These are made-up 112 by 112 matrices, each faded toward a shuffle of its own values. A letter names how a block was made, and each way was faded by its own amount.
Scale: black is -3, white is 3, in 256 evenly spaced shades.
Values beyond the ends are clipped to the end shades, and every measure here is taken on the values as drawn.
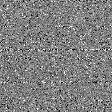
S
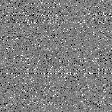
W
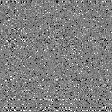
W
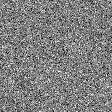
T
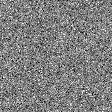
T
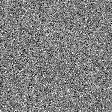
T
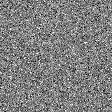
T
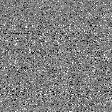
S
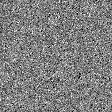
T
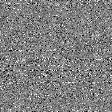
S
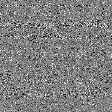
S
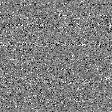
S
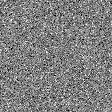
T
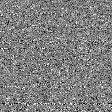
S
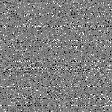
W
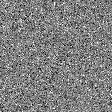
T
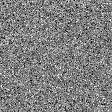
T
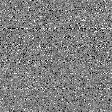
S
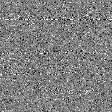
S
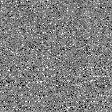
S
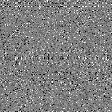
W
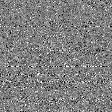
S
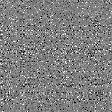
W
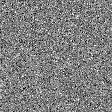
T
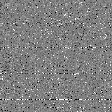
W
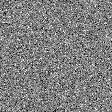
T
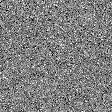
T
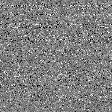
S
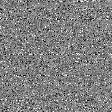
S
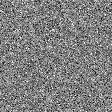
T
